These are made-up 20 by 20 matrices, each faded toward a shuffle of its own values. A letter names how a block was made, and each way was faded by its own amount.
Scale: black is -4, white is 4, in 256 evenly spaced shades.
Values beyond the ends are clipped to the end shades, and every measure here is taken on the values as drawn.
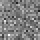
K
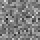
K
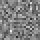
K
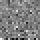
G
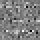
G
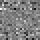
G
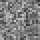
K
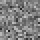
K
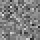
K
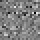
G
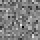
K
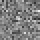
K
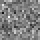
K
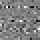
G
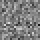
K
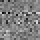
G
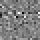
G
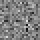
K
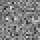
K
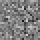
K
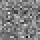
K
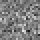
K
